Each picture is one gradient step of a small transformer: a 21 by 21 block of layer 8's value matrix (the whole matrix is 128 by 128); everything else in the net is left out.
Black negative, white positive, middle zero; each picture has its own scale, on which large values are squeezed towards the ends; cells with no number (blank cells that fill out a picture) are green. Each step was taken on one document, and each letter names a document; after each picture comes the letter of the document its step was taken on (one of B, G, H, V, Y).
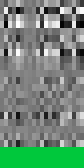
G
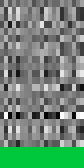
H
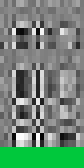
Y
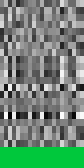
H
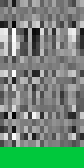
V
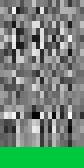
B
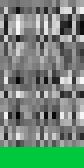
G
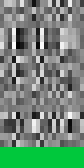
B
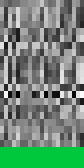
H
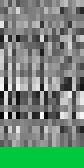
H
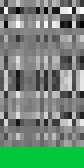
G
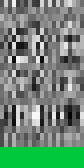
B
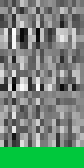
V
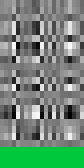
B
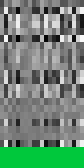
G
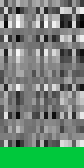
G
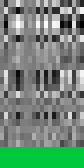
G
